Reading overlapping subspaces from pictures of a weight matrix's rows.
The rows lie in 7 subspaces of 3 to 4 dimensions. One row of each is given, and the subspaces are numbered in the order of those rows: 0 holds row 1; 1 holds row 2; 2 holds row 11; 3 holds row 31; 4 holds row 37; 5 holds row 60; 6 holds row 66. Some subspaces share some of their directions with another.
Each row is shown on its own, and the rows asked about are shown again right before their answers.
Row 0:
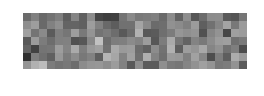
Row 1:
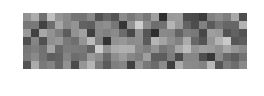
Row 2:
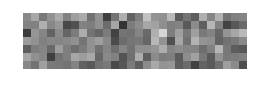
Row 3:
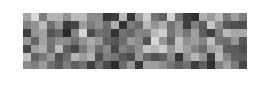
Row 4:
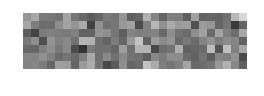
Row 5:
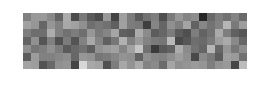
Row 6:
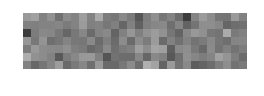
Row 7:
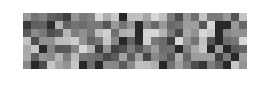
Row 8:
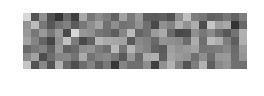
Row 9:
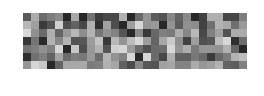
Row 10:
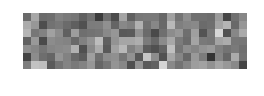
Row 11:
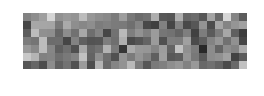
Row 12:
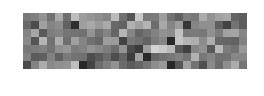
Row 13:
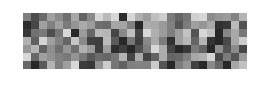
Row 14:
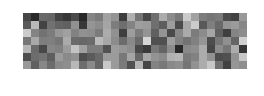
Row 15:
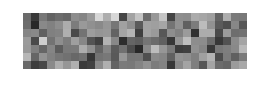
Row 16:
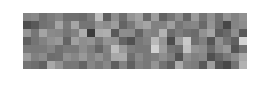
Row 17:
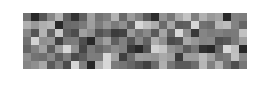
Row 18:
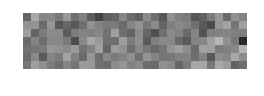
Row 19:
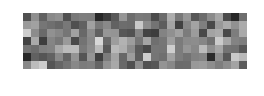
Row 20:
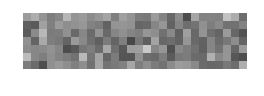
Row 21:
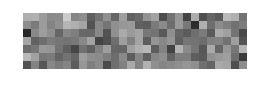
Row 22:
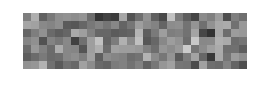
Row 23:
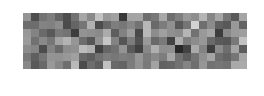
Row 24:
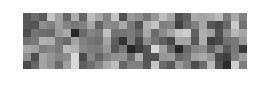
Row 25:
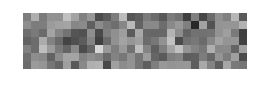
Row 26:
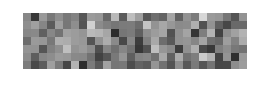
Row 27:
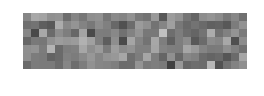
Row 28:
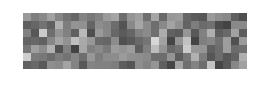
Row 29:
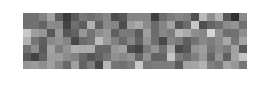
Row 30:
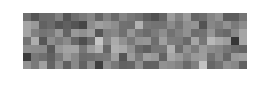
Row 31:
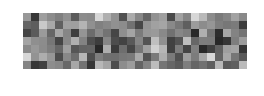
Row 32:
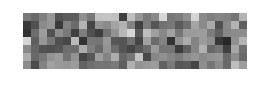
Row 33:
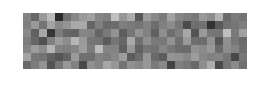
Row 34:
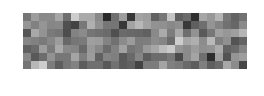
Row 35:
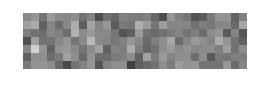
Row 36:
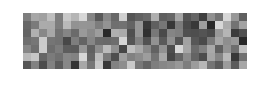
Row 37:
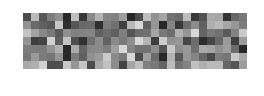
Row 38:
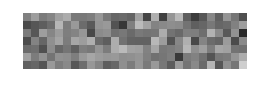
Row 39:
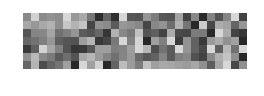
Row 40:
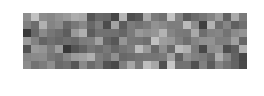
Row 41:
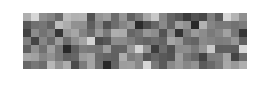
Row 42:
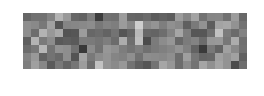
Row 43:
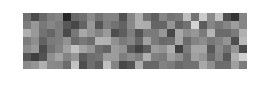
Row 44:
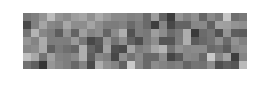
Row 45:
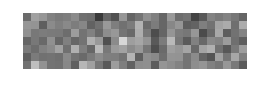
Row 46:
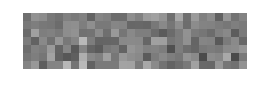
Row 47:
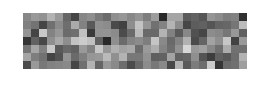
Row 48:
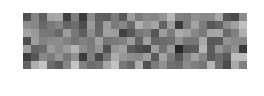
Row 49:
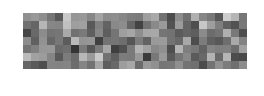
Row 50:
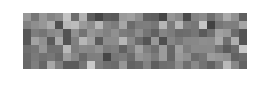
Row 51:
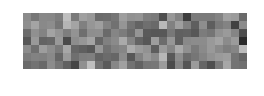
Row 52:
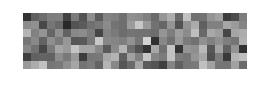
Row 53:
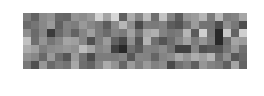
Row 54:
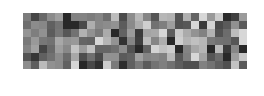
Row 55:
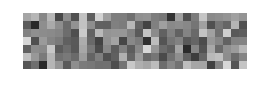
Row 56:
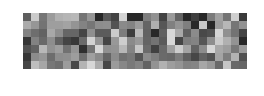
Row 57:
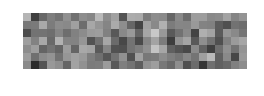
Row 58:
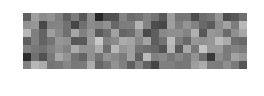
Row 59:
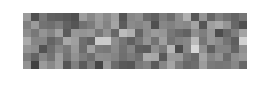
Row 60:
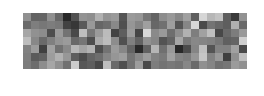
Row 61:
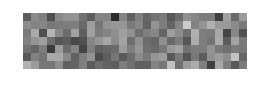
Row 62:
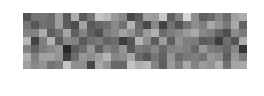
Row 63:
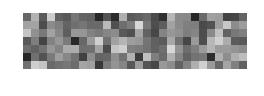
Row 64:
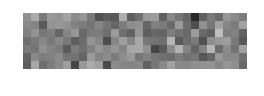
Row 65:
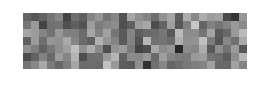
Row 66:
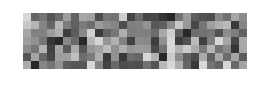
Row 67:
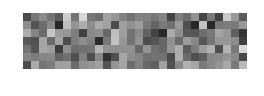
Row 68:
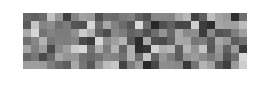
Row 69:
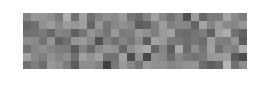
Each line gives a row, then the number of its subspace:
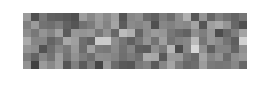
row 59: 6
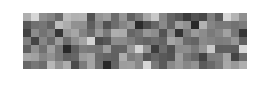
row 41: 3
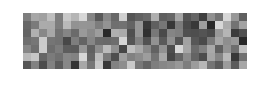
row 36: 2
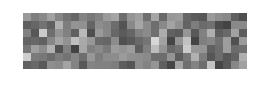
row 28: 0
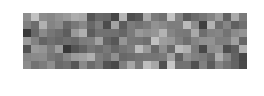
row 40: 1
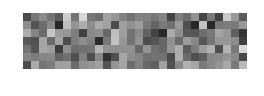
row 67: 1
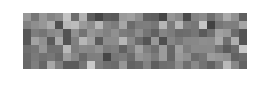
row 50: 4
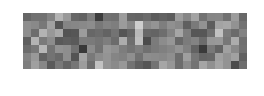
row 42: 3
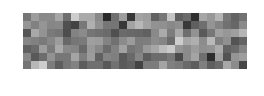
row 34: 1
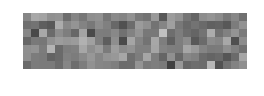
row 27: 0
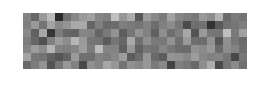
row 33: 0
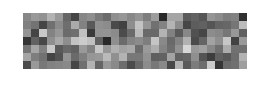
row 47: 0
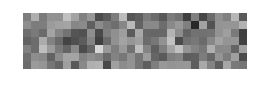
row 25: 6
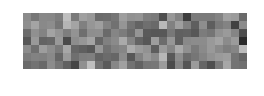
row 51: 4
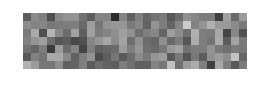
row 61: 0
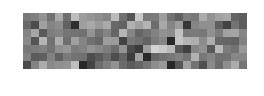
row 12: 1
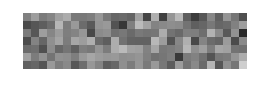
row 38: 0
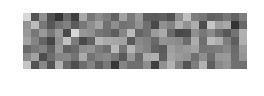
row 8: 6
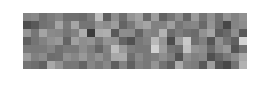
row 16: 0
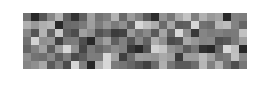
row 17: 3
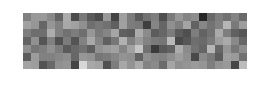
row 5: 1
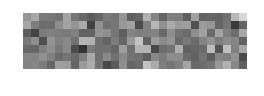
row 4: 2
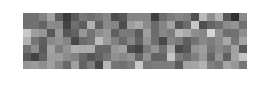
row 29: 5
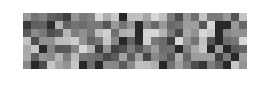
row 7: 3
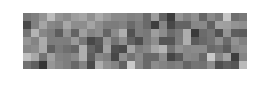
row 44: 2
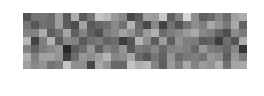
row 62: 4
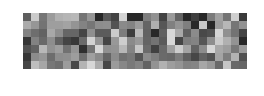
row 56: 6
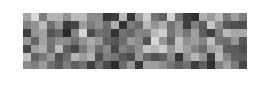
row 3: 1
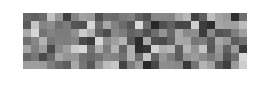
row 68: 2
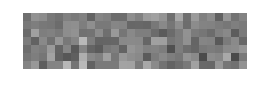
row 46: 6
